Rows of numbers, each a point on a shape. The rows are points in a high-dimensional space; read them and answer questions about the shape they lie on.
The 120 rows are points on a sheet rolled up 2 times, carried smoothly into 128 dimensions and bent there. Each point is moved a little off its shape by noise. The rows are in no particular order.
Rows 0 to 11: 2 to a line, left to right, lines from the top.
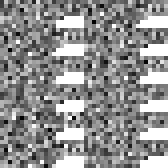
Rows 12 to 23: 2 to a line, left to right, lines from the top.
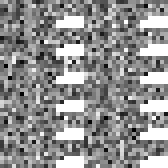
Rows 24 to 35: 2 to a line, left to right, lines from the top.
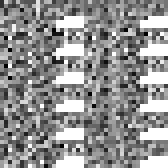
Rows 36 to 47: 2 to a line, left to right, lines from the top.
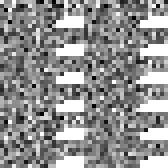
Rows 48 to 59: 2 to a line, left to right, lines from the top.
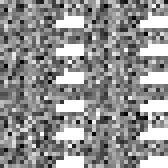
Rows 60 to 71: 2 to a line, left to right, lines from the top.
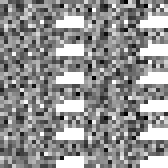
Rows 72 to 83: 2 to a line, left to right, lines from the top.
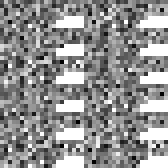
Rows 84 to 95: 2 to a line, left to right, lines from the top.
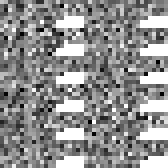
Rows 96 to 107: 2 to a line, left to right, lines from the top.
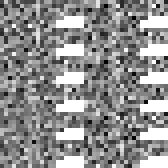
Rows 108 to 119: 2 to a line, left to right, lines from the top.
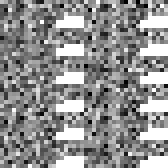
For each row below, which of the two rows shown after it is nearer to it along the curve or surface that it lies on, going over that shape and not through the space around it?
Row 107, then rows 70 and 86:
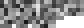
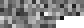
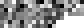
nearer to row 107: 70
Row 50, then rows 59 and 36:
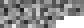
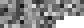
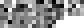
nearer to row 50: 59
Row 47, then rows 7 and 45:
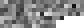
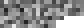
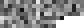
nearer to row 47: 7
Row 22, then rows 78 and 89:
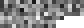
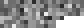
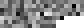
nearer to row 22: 89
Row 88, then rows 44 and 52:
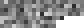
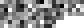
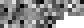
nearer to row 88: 52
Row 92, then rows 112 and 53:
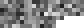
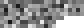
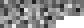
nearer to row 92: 53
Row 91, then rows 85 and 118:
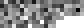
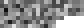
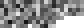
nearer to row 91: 118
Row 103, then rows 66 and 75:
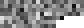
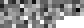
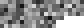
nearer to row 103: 66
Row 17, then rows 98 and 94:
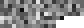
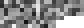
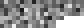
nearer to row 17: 98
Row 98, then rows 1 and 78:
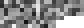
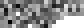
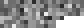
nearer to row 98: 1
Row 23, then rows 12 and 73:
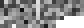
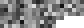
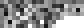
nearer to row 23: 73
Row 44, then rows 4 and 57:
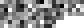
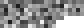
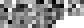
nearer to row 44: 57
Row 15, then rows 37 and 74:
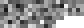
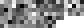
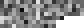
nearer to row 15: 37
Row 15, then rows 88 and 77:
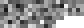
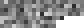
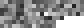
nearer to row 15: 88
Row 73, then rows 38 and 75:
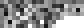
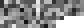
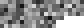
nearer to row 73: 38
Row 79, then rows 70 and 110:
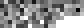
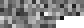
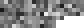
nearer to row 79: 70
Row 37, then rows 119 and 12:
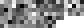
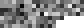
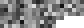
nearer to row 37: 119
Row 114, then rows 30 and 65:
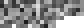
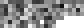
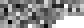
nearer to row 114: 65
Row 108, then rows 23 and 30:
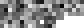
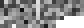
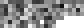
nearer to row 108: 30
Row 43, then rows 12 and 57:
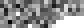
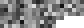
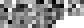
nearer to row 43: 57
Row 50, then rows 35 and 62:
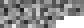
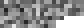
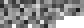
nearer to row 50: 35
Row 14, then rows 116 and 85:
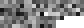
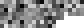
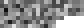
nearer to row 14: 116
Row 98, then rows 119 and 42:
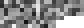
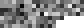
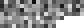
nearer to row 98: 42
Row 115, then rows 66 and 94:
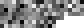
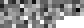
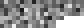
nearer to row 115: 94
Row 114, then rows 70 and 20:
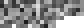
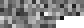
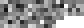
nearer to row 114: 70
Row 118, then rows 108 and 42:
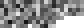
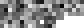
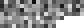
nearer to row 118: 42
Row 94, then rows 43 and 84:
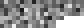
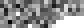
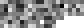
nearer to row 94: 84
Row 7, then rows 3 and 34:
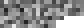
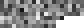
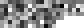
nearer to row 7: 3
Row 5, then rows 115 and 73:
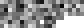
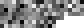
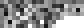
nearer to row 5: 115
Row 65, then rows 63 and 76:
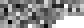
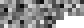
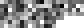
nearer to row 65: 76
